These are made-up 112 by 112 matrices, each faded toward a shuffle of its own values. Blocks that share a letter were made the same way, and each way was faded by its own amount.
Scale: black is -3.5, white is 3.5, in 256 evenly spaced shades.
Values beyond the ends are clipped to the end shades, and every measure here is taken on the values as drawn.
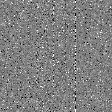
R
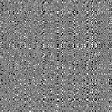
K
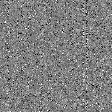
R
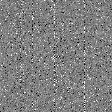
R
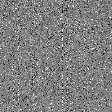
R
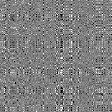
K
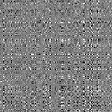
K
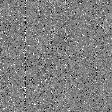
R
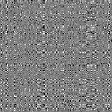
K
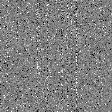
R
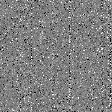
R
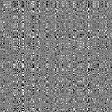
K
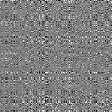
K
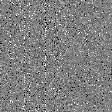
R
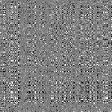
K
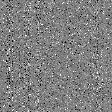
R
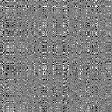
K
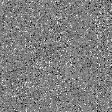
R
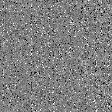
R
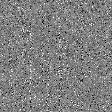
R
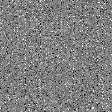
R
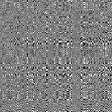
K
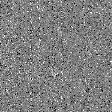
R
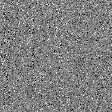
R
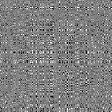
K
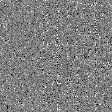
R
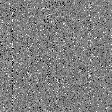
R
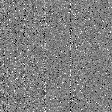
R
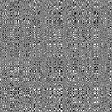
K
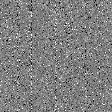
R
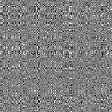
K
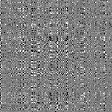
K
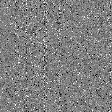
R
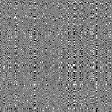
K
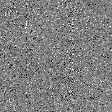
R
